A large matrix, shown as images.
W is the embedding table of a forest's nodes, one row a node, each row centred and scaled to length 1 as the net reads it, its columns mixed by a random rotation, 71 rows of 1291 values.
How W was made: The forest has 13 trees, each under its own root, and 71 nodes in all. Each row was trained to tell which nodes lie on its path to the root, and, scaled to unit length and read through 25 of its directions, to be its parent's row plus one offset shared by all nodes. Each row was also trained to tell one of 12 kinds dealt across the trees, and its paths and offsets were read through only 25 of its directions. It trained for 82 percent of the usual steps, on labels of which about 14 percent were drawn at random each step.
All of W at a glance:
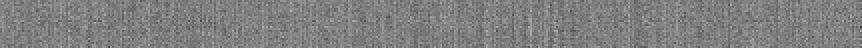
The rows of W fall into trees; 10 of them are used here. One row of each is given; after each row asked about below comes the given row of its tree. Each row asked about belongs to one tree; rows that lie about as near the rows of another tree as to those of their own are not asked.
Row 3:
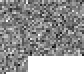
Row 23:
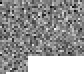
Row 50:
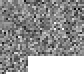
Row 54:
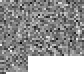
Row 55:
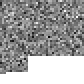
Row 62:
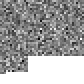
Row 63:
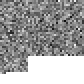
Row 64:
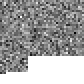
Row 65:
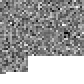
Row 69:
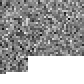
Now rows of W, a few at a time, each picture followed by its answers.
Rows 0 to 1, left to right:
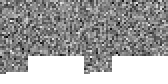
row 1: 50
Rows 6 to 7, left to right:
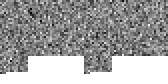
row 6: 63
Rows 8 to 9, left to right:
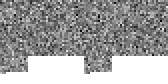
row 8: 55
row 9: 54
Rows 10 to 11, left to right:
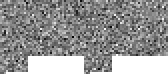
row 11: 50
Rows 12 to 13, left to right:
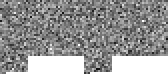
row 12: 65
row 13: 3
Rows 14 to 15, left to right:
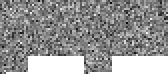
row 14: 69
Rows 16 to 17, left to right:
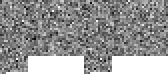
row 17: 69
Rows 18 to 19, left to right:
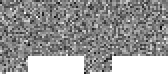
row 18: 23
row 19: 64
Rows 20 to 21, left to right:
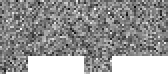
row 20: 50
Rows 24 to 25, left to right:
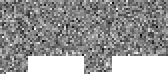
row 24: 69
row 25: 65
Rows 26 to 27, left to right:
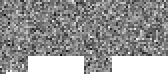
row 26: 64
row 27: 62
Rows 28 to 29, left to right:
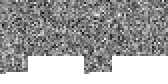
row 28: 55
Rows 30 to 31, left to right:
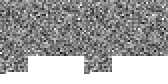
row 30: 62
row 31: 62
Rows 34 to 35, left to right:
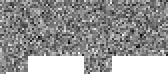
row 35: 3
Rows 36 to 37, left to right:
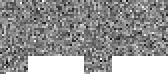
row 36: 65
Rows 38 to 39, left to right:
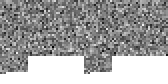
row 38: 3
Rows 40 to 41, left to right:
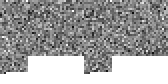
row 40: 63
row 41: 63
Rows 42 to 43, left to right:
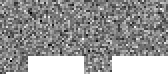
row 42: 63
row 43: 23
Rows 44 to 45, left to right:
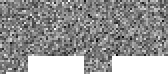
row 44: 50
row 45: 23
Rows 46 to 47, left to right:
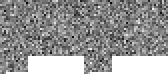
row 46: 23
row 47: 23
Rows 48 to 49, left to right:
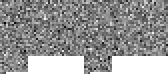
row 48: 54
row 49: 69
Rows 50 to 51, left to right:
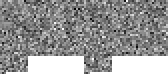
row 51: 65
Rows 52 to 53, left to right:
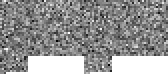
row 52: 69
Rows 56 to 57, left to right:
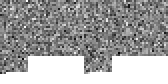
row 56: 63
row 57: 23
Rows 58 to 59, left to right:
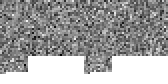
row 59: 64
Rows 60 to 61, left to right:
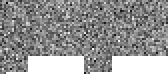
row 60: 69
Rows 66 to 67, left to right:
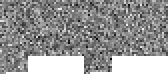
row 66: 23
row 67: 69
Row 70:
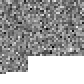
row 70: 3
